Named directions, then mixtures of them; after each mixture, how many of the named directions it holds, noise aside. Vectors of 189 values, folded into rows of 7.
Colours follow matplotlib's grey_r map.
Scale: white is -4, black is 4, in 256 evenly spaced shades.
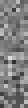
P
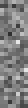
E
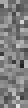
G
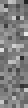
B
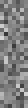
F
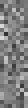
one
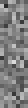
two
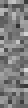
three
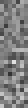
two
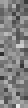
three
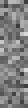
three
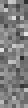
one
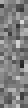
two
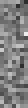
three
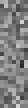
one
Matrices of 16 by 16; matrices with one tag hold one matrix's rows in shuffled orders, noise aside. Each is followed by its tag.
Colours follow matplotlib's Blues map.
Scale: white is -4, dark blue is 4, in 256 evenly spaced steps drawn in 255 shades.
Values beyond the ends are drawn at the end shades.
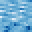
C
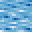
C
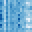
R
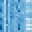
R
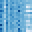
R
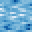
C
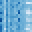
R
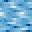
C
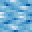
C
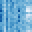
R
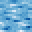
C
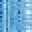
R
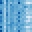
R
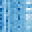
R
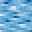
C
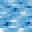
C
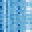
R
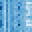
R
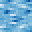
C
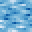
C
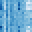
R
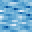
C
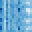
R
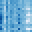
R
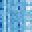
R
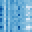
R
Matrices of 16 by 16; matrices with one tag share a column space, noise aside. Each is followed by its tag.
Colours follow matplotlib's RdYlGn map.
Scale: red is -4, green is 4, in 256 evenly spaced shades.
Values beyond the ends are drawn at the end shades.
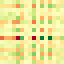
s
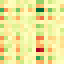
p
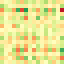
p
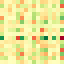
s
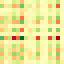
s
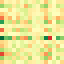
s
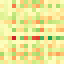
s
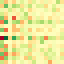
s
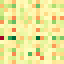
s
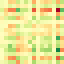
p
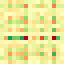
s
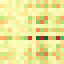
s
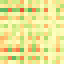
p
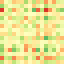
p
